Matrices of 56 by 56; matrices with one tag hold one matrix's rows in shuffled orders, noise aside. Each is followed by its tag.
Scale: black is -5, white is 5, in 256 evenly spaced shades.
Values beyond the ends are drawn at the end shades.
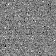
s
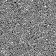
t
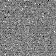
s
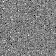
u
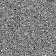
t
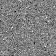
t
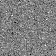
t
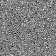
t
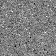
t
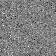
u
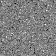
t
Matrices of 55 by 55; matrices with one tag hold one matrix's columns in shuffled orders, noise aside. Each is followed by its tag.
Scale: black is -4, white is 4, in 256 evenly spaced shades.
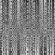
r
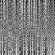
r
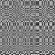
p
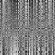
r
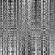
r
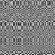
p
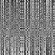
r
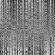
r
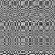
p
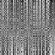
r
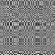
p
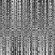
r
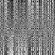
r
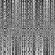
r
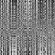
r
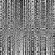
r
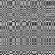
p
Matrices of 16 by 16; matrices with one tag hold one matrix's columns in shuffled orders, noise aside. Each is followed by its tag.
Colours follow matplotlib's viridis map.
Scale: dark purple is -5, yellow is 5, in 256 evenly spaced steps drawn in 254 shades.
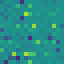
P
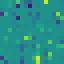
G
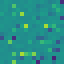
P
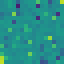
G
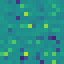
P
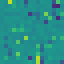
G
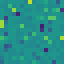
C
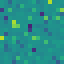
C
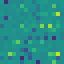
P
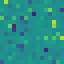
C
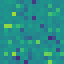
P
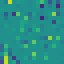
G
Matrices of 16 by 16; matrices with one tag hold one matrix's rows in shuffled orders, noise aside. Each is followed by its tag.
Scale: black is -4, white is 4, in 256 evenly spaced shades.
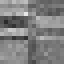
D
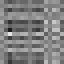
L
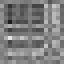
L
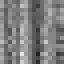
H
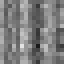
H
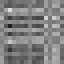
L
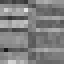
D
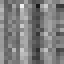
H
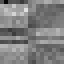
D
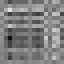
L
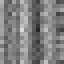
H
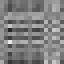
L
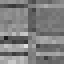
D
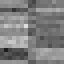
D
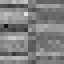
D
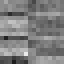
D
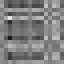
L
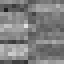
D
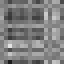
L
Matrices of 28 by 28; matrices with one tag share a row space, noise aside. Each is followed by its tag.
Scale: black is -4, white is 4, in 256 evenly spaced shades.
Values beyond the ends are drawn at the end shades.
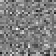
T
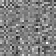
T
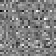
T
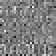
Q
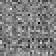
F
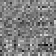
F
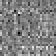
F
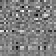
T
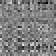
F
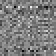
F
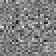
T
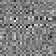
Q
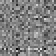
T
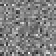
T
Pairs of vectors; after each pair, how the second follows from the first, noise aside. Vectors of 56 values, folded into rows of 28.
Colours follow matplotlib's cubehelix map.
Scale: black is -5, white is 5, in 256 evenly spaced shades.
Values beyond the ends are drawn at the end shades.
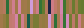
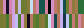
scaled up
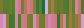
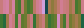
negated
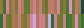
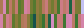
negated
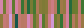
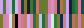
scaled up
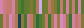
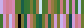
scaled up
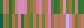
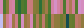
negated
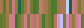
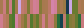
negated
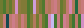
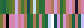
scaled up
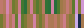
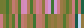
negated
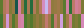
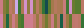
negated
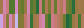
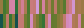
negated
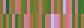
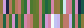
scaled up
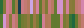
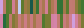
negated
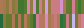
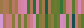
negated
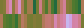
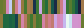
scaled up
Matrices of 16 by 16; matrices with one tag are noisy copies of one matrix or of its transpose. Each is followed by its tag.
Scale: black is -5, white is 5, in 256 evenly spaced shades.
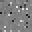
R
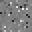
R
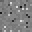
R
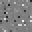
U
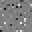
U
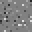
U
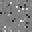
R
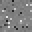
R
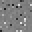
U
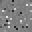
R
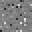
U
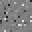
U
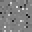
R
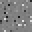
U
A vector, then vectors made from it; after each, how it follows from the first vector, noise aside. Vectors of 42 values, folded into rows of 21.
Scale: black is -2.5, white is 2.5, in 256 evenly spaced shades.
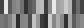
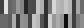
copied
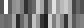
copied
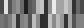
copied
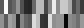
copied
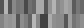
shrunk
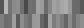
shrunk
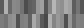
shrunk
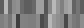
shrunk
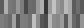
shrunk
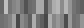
shrunk
